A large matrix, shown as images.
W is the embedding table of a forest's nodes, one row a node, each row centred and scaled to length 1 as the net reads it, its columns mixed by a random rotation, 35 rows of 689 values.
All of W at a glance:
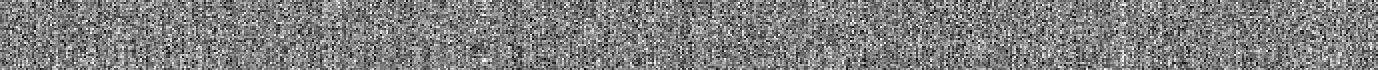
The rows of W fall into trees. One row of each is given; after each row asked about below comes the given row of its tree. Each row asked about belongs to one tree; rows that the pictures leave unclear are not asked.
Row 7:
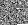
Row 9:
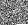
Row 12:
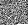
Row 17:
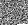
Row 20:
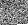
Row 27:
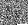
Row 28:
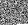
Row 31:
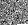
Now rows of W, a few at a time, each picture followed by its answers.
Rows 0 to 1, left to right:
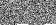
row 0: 7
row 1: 12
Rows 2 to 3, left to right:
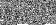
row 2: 27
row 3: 12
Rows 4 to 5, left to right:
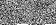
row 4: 7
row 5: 20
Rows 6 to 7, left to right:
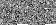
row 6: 27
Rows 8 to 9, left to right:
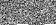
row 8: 20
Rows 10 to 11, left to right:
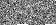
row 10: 31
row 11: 27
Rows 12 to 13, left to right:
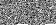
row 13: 17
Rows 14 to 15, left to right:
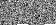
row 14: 31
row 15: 9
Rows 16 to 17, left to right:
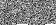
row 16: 9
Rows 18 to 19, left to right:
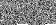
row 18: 27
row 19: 17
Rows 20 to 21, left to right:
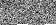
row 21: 12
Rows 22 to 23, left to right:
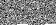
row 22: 17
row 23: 28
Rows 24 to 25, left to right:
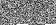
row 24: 28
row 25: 20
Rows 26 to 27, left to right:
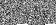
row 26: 28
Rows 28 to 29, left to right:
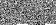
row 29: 7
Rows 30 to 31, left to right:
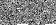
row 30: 7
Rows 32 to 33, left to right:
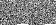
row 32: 7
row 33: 9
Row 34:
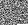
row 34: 28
